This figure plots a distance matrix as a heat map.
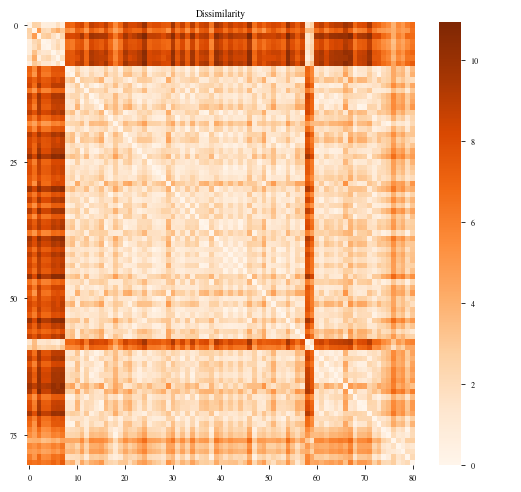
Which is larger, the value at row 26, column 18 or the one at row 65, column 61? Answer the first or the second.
the first
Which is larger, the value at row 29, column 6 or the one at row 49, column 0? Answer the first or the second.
the first
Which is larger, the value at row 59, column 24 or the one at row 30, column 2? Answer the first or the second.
the second
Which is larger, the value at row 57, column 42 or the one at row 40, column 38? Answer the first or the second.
the second
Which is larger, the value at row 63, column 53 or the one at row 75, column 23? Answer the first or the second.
the second
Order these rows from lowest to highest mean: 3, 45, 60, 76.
45, 60, 76, 3
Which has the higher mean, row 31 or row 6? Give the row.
6
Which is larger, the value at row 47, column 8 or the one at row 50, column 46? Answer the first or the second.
the second
